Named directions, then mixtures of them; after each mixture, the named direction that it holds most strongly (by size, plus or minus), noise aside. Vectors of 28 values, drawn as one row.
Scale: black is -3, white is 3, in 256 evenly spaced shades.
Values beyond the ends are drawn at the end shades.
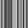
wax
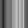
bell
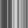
bell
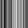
wax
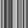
wax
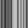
wax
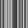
wax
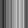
bell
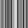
wax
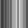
bell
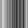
bell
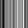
bell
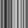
wax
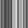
wax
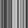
wax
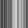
bell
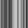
wax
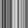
bell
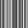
wax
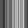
bell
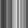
bell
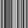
wax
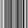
wax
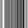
bell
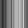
bell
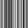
wax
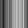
bell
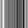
bell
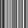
wax
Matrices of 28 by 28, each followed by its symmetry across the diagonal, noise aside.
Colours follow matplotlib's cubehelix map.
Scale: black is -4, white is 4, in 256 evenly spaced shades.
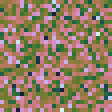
neither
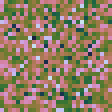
neither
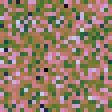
neither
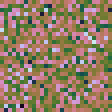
neither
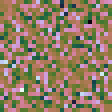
antisymmetric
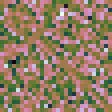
antisymmetric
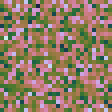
antisymmetric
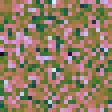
antisymmetric
